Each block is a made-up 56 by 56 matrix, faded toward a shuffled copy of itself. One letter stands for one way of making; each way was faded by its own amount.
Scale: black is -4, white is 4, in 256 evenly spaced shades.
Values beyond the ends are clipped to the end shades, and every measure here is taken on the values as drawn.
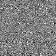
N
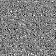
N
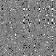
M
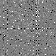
M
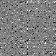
M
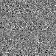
N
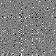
M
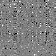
M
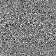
N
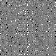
M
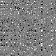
M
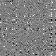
M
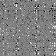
M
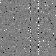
M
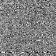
N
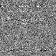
N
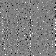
M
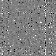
M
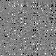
M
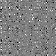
M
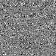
N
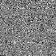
N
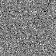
N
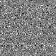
N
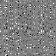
M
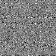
N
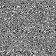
N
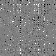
M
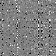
M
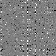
M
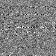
N
